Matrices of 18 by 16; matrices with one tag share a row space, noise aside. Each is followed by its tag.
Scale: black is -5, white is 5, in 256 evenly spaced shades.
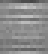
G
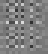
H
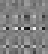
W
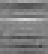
G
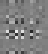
H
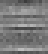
G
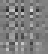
H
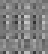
W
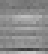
G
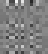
H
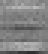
G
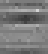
G
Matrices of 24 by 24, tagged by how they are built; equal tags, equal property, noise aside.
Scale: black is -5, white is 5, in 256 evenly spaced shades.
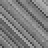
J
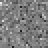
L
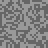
L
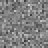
L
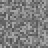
L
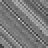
J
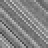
J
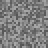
L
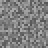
L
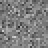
L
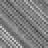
J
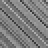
J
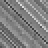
J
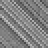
J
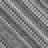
J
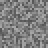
L
